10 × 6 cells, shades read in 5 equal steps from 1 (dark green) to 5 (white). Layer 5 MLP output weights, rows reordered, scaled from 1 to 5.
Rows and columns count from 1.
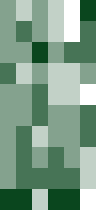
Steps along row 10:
same up down same up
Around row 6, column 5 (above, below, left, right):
4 3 3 2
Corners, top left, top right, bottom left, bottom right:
3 1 1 5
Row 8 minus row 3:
0 -1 2 -1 1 2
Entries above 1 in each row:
5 6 5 6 6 6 6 6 6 2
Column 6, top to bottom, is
1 2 2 3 5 2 2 4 4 5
